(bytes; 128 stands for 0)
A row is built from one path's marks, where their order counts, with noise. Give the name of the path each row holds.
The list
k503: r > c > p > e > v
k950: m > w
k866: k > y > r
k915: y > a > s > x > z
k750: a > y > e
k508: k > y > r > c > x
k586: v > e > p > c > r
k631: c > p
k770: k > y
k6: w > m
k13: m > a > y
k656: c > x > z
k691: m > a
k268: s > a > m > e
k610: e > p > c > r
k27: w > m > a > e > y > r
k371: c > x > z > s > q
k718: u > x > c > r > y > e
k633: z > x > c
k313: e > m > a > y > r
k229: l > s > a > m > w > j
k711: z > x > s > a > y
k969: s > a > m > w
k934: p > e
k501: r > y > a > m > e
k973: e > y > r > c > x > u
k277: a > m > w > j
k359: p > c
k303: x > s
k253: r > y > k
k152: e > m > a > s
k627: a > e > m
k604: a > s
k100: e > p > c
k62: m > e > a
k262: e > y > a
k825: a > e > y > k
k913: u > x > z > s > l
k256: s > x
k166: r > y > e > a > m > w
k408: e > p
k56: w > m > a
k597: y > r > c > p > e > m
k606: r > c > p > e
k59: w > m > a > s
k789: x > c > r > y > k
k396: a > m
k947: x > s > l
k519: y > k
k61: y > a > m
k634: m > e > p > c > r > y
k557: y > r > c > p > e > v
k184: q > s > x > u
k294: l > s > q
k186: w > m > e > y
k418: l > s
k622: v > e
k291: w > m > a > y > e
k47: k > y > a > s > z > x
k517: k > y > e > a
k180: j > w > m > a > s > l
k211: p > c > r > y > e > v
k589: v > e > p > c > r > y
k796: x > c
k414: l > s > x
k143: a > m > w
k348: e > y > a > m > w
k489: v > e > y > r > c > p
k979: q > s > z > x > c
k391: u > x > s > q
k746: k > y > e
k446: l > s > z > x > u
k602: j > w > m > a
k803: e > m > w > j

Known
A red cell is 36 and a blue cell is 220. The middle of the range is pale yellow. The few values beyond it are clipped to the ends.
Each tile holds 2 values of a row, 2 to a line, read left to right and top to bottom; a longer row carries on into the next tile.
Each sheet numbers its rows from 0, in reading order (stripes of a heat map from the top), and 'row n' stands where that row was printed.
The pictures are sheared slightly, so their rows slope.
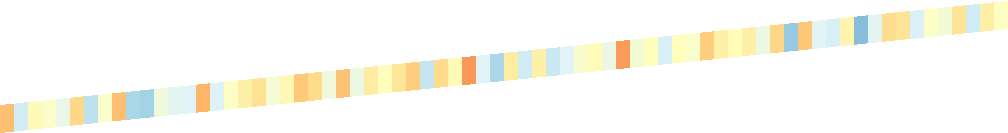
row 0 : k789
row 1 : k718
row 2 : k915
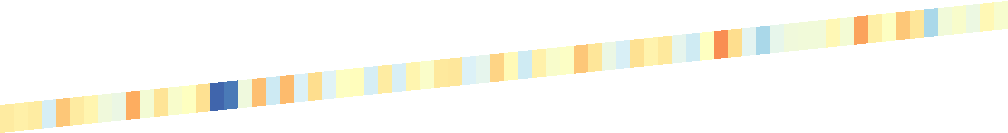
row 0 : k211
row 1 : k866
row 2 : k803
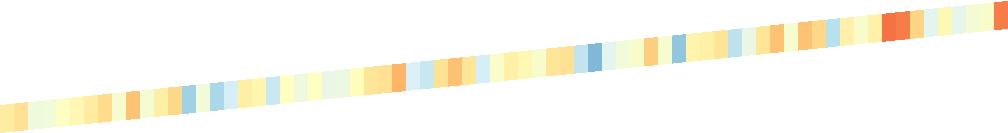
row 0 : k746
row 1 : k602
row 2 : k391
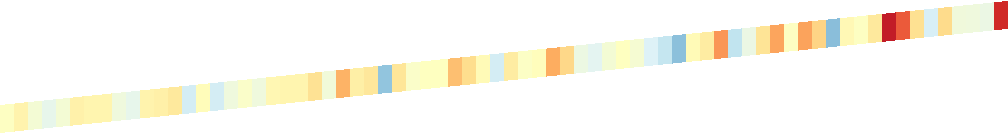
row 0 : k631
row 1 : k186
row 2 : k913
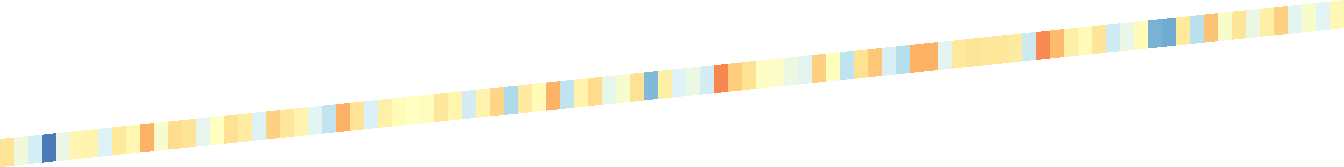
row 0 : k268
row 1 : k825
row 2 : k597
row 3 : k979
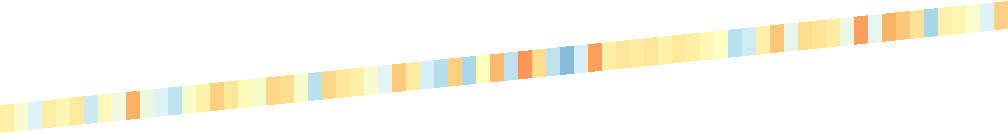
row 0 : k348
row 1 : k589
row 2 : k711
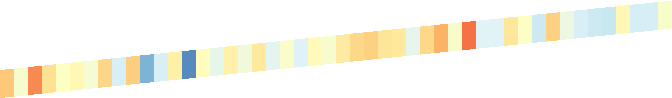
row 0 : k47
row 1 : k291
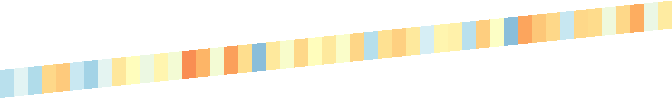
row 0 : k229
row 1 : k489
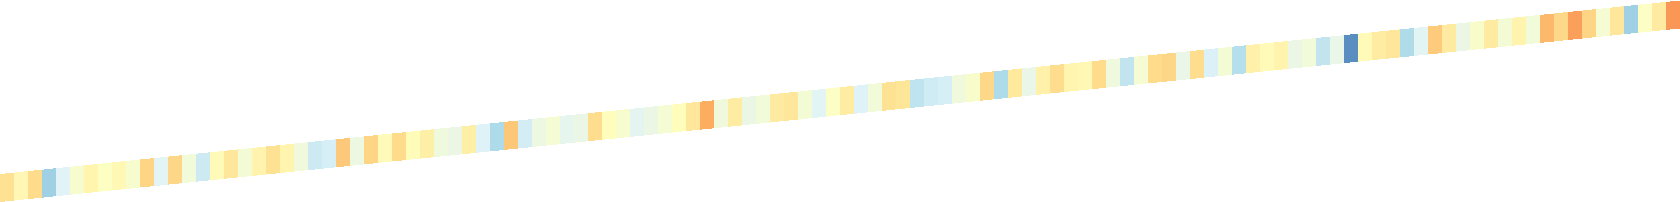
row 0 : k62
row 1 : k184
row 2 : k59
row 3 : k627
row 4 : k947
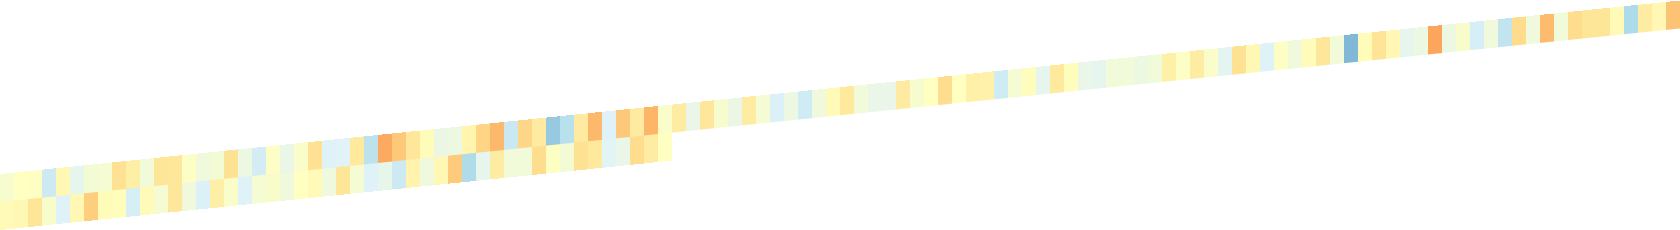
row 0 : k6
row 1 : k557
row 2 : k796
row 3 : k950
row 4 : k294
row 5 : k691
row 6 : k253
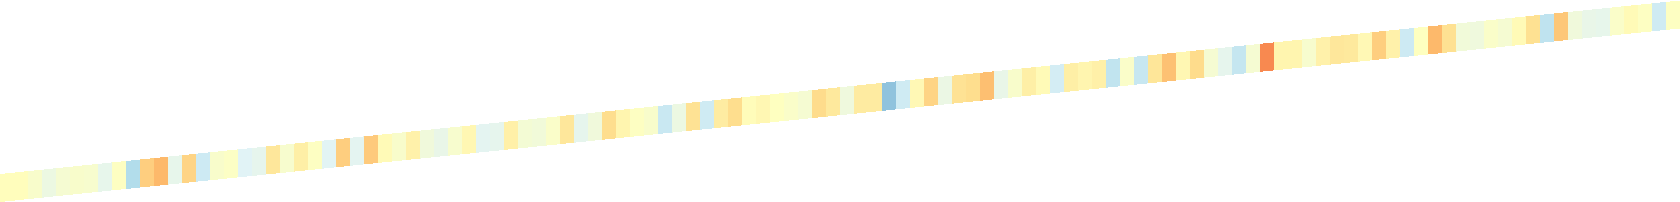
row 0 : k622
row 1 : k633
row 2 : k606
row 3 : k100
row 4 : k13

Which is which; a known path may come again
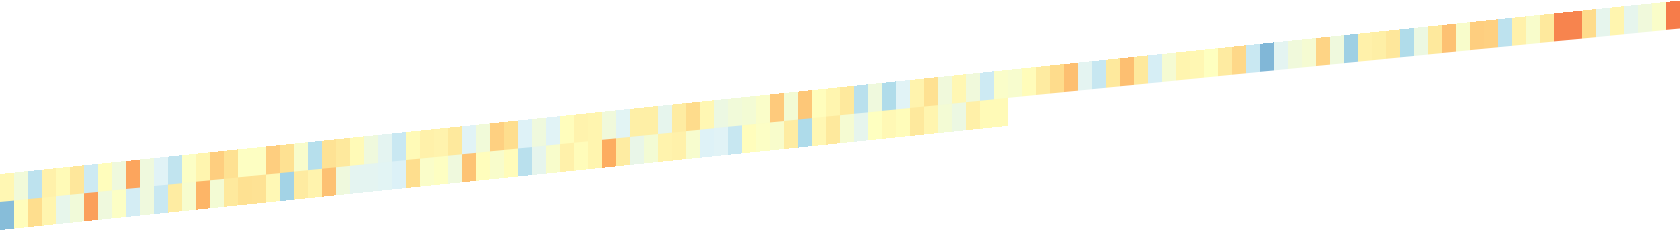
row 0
k348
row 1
k770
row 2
k517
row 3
k602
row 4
k391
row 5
k294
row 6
k61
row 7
k519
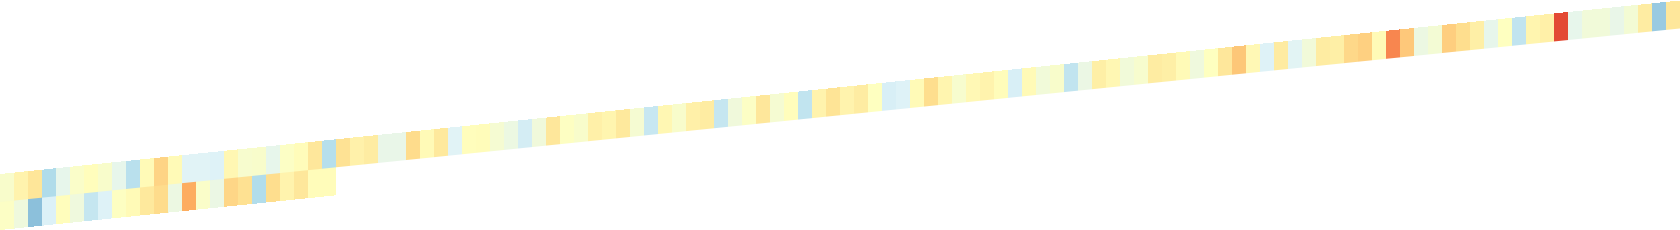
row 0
k604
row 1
k262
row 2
k359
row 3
k303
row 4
k27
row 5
k969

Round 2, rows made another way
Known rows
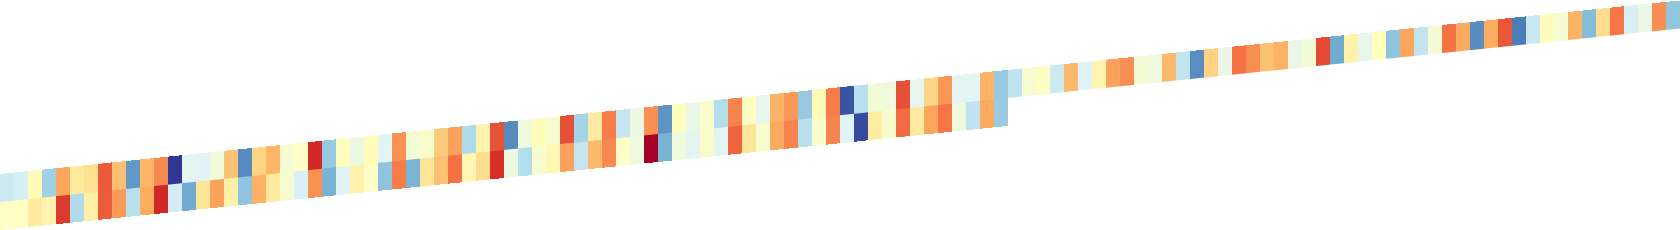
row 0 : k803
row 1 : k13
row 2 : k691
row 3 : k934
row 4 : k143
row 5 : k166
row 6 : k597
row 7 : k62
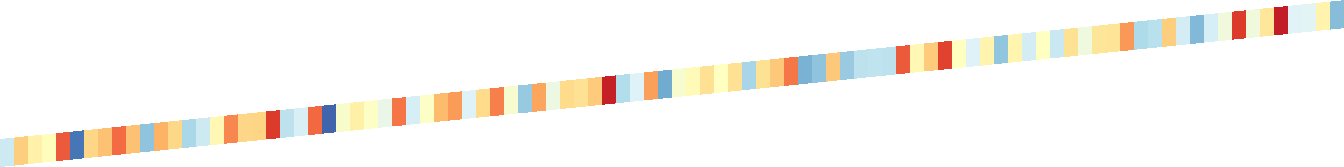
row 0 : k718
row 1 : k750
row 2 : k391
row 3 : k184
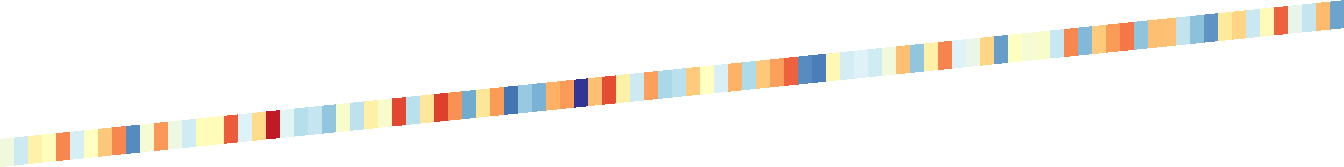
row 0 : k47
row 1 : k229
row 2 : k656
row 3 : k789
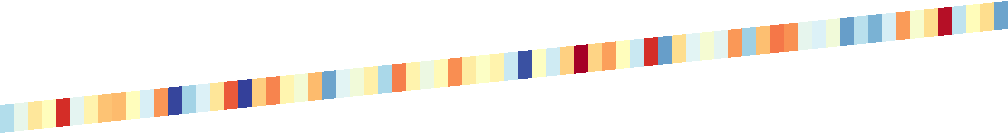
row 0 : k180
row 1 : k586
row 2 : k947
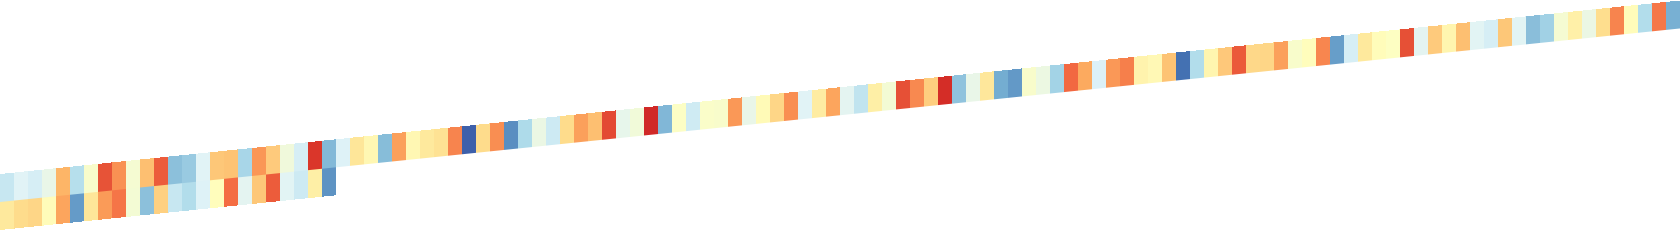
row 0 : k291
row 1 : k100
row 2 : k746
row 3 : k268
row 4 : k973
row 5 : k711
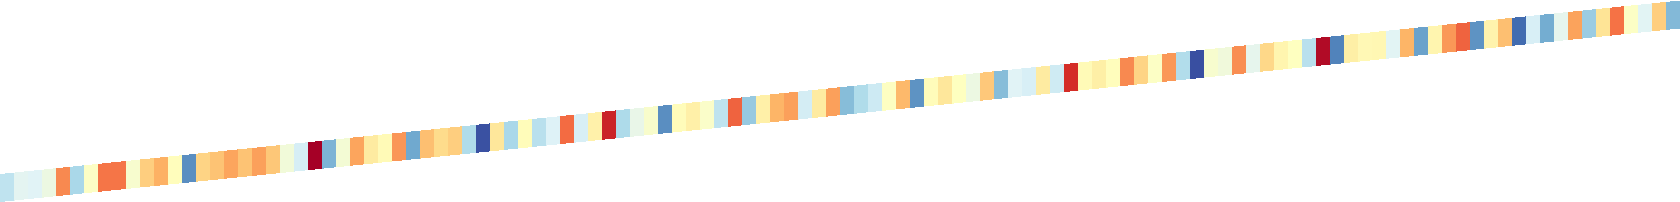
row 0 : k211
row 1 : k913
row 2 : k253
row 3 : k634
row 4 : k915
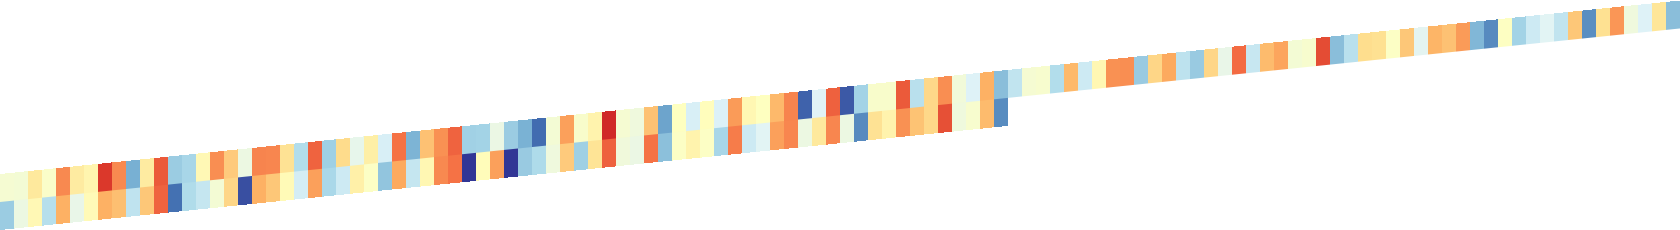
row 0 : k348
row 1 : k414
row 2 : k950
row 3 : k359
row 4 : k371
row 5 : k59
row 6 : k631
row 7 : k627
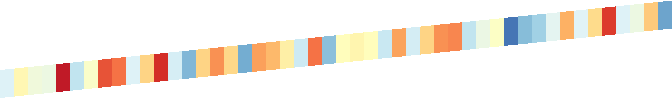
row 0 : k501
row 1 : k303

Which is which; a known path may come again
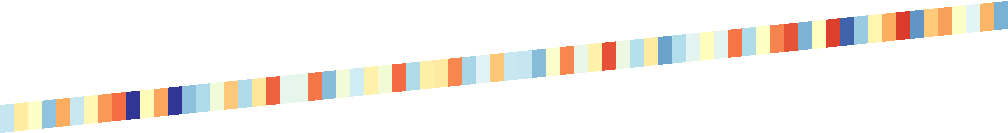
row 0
k631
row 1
k508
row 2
k602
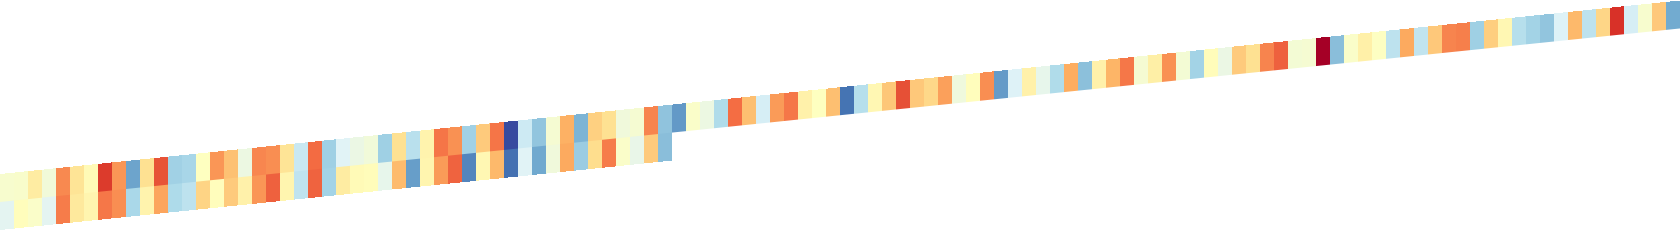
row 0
k348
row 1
k6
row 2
k268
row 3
k557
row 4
k796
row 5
k262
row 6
k915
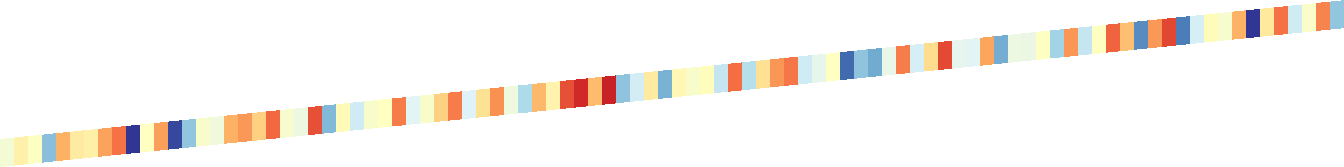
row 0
k408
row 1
k517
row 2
k418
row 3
k277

